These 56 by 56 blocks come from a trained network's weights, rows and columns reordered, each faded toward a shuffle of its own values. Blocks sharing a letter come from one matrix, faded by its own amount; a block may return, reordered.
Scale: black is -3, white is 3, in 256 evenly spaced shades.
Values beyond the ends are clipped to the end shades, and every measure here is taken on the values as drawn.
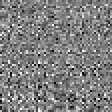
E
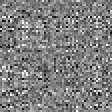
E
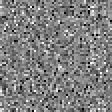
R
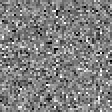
R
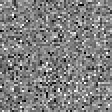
R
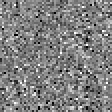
R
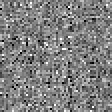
R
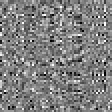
E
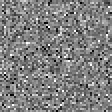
R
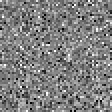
R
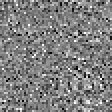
R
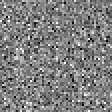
R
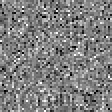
R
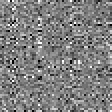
E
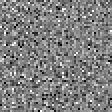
R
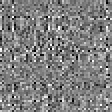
E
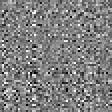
E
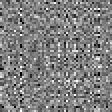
E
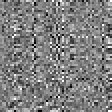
E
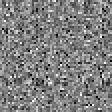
R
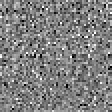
R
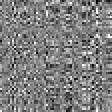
E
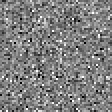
R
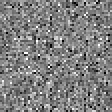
R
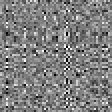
E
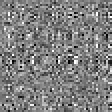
E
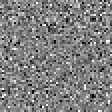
R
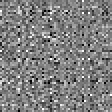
E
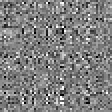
E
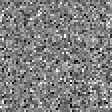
R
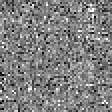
R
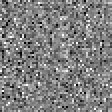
R
